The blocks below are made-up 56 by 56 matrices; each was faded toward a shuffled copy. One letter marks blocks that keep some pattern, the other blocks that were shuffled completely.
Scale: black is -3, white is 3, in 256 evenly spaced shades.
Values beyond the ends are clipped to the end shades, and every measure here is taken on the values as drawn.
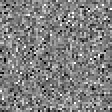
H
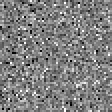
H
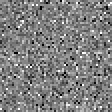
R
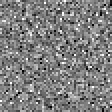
R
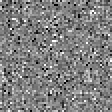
R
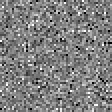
R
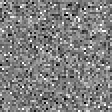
H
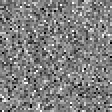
H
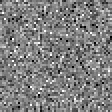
H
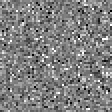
R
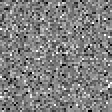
R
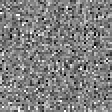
R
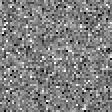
H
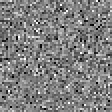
R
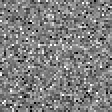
H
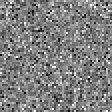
H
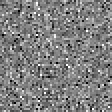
R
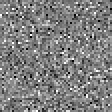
H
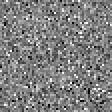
H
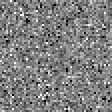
H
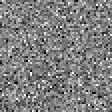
H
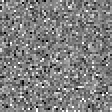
H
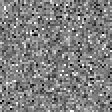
H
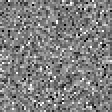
H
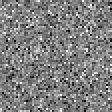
H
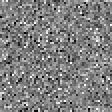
R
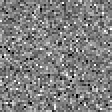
H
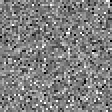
H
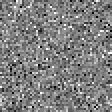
H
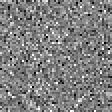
R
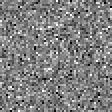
H
